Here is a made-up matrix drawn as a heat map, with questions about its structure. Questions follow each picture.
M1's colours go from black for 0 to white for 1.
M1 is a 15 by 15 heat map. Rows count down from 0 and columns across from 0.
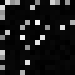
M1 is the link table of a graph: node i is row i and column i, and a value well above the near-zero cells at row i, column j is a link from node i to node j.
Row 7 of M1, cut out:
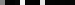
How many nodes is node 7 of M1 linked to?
3
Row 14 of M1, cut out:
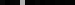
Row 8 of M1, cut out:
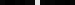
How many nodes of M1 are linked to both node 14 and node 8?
0
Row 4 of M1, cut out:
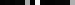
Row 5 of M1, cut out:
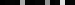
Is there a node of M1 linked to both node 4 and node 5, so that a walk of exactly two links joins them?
no
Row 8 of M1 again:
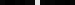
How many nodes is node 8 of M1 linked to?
1
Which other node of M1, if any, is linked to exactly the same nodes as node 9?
node 12
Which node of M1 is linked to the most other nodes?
node 0
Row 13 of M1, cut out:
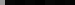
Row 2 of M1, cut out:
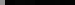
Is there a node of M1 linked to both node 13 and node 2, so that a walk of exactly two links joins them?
yes
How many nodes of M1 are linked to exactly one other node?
10
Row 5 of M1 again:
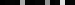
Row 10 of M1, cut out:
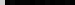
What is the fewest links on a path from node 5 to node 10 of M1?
4
